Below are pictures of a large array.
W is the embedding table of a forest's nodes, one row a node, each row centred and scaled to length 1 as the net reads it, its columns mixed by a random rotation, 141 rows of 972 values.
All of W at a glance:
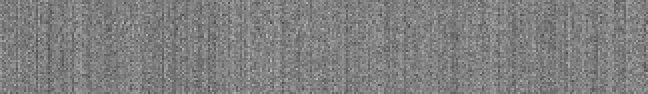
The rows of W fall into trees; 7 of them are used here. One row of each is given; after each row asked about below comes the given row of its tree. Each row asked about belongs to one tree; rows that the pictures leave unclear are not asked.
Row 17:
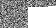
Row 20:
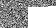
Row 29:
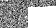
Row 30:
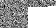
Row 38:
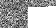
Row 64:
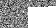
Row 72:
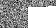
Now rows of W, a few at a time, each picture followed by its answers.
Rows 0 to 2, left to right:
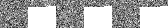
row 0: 38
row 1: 17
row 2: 30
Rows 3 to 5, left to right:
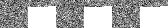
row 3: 64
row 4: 38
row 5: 64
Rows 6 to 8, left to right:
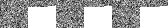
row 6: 17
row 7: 20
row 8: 29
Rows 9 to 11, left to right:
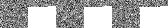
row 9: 20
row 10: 38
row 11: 30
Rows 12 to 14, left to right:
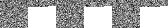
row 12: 29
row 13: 64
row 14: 30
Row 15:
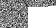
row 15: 20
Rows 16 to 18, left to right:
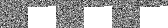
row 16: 30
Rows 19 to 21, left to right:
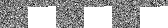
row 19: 64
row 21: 30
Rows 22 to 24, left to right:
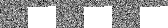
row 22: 30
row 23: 30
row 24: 64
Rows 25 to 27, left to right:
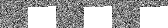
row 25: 17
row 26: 20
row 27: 17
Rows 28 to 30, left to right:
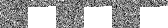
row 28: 38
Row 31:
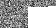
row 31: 64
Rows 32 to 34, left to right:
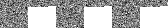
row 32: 64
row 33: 64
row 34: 64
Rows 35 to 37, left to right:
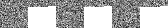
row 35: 64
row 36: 20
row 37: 30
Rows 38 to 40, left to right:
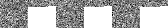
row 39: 20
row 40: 64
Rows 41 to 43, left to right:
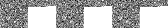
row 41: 38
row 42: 38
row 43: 38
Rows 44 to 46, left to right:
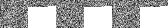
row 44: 17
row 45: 38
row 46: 17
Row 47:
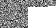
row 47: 30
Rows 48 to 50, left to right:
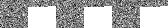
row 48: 20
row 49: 17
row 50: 64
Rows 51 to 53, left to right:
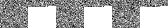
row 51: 72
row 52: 72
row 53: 29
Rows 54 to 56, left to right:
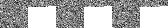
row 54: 72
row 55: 20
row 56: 20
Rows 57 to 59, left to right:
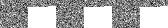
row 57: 20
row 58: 64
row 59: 30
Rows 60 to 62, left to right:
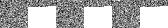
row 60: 29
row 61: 72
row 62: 29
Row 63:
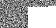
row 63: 30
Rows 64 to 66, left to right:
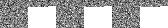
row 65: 64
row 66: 64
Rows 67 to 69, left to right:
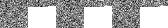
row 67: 29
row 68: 38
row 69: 38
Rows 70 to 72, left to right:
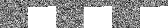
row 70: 30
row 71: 38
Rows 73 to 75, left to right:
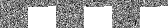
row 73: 17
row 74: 64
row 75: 38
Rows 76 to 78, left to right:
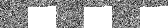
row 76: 29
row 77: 38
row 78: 29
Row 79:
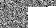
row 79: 30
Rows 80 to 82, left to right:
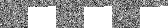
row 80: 30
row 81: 30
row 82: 38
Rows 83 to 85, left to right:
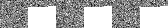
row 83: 17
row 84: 29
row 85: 30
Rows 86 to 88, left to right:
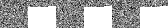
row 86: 64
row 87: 17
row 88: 29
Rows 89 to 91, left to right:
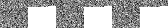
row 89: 20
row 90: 30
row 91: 20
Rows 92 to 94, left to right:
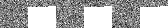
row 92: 30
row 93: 17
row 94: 72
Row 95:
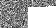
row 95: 38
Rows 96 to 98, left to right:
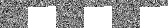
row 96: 72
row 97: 20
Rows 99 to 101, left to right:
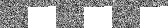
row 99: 64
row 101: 72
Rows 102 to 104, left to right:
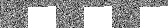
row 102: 17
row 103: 17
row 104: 20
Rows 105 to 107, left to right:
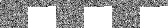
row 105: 30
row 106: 17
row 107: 30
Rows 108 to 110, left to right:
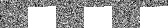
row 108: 29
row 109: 64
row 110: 29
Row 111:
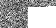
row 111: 38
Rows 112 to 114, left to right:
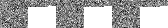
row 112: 38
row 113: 30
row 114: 64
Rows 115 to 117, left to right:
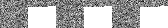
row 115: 17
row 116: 30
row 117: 72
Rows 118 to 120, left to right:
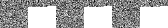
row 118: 29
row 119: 29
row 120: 20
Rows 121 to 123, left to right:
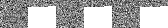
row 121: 20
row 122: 17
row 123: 64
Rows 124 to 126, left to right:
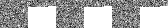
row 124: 64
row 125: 72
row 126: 30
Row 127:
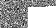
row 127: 38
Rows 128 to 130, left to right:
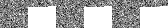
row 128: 30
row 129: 64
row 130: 29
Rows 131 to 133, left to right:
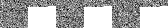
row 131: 20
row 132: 20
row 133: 20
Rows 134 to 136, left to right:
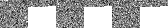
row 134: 29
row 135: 20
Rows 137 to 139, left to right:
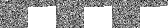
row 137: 29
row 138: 17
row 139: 17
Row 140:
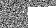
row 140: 64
